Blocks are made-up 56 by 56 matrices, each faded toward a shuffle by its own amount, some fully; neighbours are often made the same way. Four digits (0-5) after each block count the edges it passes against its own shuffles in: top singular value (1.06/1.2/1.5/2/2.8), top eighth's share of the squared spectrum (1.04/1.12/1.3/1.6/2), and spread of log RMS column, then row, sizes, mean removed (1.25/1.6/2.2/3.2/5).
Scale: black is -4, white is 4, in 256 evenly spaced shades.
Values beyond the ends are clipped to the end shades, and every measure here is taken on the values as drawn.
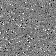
0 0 0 0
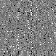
3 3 2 1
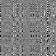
4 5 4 2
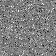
0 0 0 0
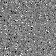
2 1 0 0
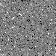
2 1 0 0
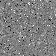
0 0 0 0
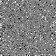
3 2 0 0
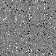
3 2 1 0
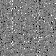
3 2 1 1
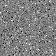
2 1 0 0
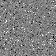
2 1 1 0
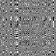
4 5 3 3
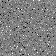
1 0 0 0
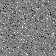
0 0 0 0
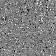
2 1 0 0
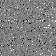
3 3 0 1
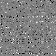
3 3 1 2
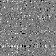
3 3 1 2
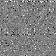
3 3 0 2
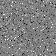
0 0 0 0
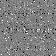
3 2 0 1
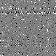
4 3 1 2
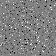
1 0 0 0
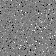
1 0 0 0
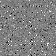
3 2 0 1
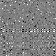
4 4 1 2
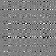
5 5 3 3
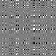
5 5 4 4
